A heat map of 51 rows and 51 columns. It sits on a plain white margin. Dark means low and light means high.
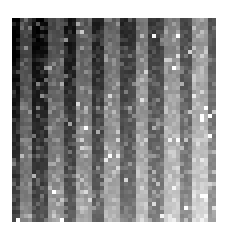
Upright stripes repeat 7 times across the table. The field climbs toward the bottom right. The bottom right is the ninth with the highest average. The top left is the ninth with the lowest average.
